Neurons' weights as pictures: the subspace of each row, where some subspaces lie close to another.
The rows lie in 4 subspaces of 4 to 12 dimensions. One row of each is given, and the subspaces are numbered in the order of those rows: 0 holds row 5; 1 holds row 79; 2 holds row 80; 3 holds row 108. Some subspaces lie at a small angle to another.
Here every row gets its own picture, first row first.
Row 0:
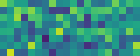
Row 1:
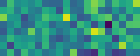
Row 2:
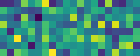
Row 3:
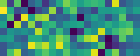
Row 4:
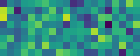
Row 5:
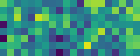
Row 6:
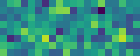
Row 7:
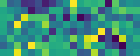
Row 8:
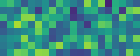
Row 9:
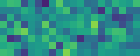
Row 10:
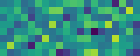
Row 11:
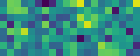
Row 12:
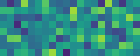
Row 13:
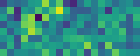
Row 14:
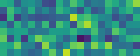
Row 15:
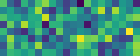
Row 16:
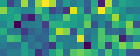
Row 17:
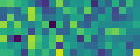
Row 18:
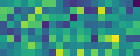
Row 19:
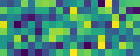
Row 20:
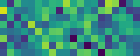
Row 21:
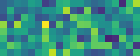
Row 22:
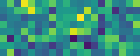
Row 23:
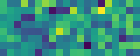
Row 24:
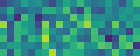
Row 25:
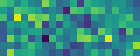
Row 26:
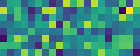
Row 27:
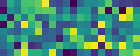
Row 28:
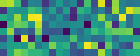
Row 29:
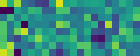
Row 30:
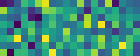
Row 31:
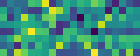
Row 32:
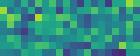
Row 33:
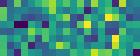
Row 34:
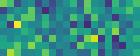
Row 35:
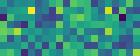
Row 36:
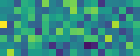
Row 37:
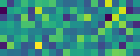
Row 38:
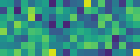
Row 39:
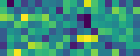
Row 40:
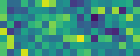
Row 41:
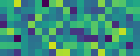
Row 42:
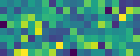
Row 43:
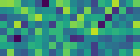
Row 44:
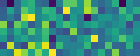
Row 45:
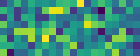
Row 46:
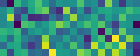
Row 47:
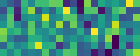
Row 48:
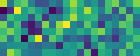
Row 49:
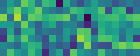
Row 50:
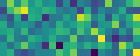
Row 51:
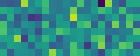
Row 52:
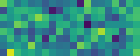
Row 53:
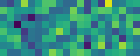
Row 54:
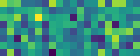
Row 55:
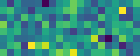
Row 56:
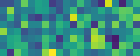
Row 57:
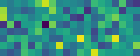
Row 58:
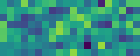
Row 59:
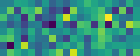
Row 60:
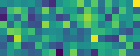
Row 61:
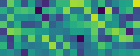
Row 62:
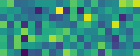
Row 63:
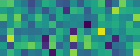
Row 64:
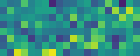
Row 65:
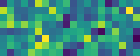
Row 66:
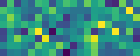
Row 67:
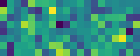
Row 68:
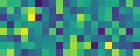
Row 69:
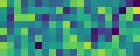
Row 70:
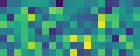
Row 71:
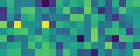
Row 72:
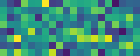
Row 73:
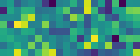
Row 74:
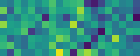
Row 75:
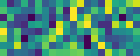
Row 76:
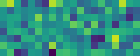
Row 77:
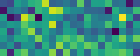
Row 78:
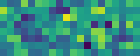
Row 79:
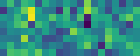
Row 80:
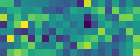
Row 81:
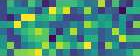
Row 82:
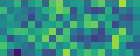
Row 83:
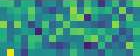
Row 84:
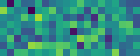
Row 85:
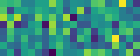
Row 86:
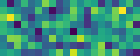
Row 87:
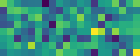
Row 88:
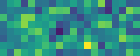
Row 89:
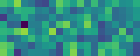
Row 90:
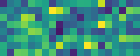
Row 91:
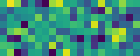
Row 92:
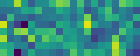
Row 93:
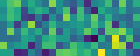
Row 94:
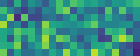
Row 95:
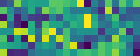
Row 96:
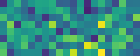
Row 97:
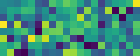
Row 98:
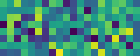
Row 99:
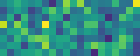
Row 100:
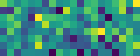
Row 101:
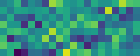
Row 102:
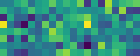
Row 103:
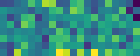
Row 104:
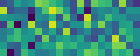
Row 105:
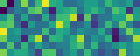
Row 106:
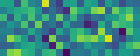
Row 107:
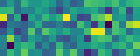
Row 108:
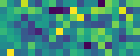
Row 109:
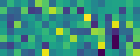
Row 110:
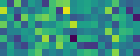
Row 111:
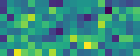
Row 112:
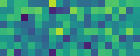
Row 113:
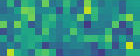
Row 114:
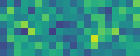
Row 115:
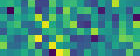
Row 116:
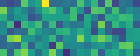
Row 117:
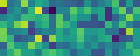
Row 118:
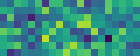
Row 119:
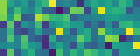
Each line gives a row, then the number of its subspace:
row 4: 0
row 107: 0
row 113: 1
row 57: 2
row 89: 0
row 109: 1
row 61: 0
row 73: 2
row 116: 3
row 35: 0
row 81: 1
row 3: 1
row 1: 0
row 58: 2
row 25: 3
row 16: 2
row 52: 2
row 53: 3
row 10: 0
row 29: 0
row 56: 3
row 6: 2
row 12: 3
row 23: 2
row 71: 2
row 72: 3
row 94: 1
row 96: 1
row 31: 3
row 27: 1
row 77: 0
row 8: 1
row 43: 1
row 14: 1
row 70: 1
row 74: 0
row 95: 2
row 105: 0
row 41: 3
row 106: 3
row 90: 2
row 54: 3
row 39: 1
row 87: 1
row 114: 0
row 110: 1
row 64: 3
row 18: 0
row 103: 0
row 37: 0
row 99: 0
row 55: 1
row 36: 3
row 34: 1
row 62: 1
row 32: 0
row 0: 3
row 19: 1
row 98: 3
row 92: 0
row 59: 0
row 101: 3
